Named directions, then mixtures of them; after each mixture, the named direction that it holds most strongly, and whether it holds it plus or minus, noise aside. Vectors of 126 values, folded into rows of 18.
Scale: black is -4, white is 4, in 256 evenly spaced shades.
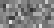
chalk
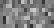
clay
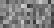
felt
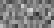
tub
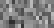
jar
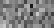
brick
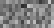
felt, minus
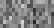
felt, plus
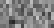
jar, plus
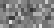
chalk, plus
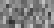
jar, plus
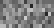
brick, plus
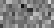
tub, minus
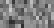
jar, plus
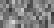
jar, minus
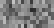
clay, minus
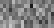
jar, minus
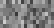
clay, minus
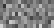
tub, plus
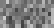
clay, minus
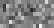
chalk, plus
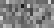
felt, minus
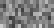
chalk, plus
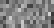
felt, plus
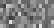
chalk, plus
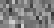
jar, minus
